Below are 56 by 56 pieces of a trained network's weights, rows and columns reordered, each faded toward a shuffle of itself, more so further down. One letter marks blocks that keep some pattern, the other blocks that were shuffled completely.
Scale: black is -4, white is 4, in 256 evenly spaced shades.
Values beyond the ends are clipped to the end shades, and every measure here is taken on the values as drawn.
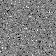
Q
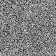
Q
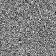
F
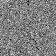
F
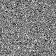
Q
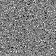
F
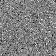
Q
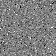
Q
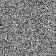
Q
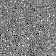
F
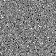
F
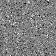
Q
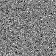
Q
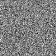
F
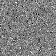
F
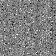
F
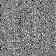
F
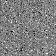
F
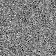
Q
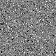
Q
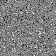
Q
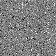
Q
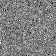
F
